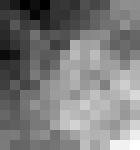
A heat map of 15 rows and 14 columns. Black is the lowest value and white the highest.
Lone odd cells: none. Stripes: none. Slope: up to the bottom right. Ninth with the highest average: bottom right. Mirror symmetry: none. Ninth with the lowest average: top left.
